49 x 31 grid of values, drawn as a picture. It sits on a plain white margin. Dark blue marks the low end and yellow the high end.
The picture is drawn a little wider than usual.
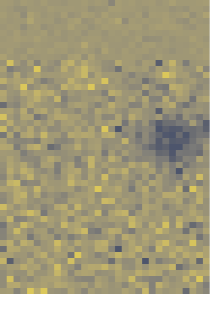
A horizontal seam about 20% of the way down splits the table, and the top part is calmer. The ninth with the lowest average is the middle right. No regular stripes run through it. The halves do not mirror each other. One dip sinks in the middle right. The values are skewed, with a long tail toward low values.
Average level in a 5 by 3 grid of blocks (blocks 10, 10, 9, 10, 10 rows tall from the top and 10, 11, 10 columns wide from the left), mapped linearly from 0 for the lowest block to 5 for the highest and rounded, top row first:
5 5 5 / 5 5 4 / 4 4 0 / 5 5 5 / 5 5 5
